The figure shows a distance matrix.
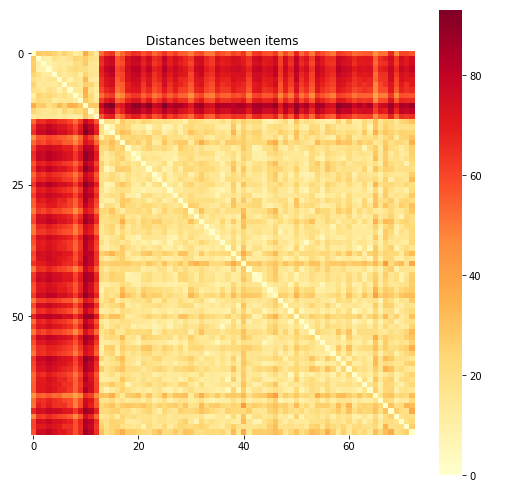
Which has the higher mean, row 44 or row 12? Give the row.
12
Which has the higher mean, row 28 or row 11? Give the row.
11
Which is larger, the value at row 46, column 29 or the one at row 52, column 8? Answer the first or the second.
the second
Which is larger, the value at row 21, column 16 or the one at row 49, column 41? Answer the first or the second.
the first
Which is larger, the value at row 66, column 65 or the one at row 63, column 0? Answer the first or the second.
the second
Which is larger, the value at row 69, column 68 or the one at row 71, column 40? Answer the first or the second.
the first
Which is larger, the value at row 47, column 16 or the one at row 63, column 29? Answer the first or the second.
the second
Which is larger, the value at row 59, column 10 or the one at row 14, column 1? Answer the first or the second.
the first
